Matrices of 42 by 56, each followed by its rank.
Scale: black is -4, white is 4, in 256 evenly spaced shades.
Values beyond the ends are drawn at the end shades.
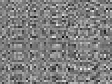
five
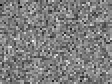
full rank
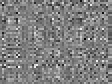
five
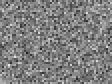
full rank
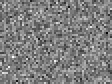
full rank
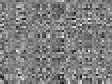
five
